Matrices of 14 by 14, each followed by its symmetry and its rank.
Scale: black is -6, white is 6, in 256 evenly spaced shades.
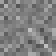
symmetric, rank three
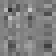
neither, rank two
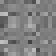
neither, rank two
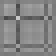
symmetric, rank one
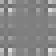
symmetric, rank one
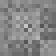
symmetric, rank three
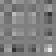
symmetric, rank one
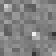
symmetric, rank three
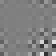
symmetric, rank one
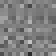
neither, rank two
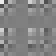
symmetric, rank one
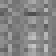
neither, rank two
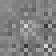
symmetric, rank three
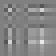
symmetric, rank one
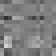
neither, rank two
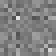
symmetric, rank three
